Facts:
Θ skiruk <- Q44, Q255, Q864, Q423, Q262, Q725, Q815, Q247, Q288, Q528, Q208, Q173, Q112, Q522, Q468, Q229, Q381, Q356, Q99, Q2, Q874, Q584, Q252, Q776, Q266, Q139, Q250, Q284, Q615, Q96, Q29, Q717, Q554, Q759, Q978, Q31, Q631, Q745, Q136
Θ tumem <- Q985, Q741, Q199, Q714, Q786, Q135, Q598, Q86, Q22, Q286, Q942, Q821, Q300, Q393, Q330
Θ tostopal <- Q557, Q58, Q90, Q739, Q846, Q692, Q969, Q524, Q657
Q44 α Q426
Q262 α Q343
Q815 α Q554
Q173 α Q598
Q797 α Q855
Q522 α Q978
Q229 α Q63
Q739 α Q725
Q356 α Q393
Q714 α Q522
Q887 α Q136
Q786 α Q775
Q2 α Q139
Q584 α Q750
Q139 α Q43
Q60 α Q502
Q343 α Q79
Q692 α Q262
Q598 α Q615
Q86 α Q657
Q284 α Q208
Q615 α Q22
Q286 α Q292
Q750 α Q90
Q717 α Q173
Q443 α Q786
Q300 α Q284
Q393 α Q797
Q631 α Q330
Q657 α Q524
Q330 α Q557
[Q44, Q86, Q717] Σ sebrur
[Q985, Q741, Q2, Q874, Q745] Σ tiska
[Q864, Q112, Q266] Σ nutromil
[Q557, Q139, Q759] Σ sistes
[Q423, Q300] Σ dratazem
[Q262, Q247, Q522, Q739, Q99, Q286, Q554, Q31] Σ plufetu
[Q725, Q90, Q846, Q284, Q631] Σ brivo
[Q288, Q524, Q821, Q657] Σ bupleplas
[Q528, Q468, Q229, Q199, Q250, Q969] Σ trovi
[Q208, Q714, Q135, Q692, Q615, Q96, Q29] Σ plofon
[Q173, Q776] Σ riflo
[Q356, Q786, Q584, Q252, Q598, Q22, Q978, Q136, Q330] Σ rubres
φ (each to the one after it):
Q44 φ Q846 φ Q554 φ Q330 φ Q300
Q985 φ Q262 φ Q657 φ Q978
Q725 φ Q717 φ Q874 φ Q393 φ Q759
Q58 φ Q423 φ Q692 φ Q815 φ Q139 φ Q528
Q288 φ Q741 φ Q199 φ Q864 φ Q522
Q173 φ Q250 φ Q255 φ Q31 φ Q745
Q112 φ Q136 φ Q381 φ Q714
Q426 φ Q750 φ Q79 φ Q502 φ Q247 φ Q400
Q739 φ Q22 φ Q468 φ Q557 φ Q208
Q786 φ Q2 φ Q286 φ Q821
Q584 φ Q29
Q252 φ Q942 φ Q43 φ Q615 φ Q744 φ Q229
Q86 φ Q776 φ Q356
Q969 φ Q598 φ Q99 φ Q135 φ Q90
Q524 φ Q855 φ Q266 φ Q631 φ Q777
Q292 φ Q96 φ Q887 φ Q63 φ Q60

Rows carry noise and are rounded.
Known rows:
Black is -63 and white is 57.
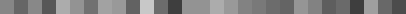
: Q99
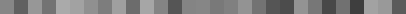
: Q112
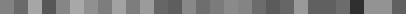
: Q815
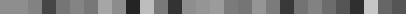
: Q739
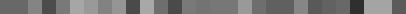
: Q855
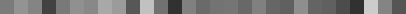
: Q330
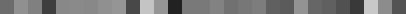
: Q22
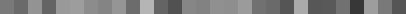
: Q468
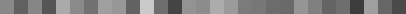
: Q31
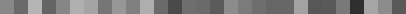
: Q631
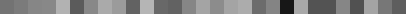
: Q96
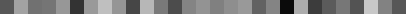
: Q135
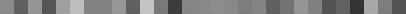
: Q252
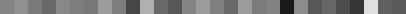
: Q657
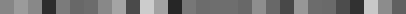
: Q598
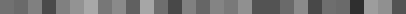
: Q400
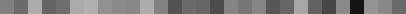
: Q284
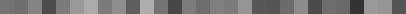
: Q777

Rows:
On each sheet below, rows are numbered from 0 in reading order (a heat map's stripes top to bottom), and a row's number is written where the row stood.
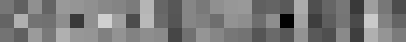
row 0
Q528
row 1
Q714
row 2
Q874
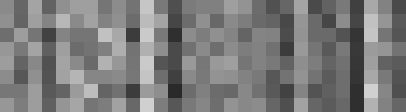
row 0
Q759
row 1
Q423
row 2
Q286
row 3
Q173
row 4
Q522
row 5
Q978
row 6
Q846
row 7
Q717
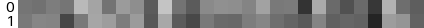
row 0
Q288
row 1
Q443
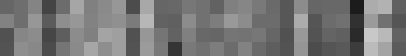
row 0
Q797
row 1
Q229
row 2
Q393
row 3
Q942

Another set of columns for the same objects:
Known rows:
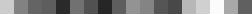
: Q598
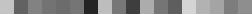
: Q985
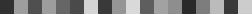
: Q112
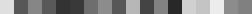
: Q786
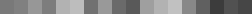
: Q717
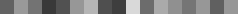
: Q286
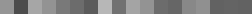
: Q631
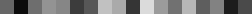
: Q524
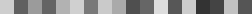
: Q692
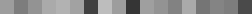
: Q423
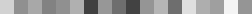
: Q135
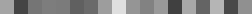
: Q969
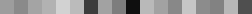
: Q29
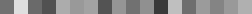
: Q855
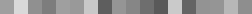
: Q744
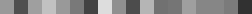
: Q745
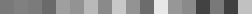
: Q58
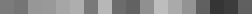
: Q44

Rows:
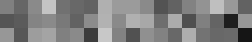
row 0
Q528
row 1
Q759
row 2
Q2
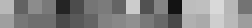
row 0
Q330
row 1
Q199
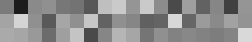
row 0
Q90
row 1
Q775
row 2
Q776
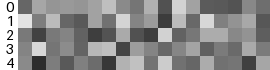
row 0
Q815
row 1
Q300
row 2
Q821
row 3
Q750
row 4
Q846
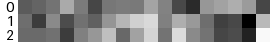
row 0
Q356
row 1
Q557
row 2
Q739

